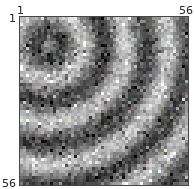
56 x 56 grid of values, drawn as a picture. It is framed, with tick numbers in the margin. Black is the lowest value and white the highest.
Neither half mirrors the other. No single row or column stands out from its neighbours. There is no seam. There is no overall slope. Rings spread out from the top left.
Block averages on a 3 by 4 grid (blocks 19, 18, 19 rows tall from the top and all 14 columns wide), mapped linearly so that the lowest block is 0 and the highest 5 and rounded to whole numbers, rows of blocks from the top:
0 4 4 4 | 5 3 2 3 | 2 1 3 3
